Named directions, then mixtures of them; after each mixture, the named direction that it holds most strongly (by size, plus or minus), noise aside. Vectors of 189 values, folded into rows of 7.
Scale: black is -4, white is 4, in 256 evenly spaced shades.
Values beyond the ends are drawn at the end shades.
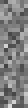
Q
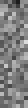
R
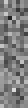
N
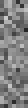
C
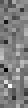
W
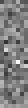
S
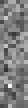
Q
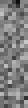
R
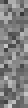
Q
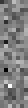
W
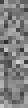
S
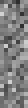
R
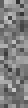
C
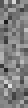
W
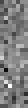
W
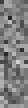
S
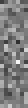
S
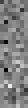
W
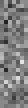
W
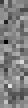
W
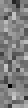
R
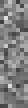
C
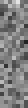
R
